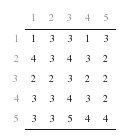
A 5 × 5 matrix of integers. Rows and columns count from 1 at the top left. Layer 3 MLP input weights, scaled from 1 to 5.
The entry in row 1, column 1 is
1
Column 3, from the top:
3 4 3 4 5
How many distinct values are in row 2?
3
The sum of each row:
11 16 11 15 19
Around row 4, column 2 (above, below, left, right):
2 3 3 4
